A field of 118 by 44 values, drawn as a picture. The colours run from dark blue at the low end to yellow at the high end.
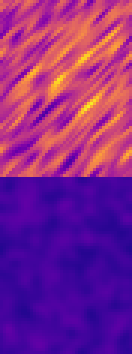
The table splits into 2 rows of 1 panel. Panel 1,1: middling, slanting up to the right, strong in contrast. Panel 2,1: very low, blotchy, faint in contrast.
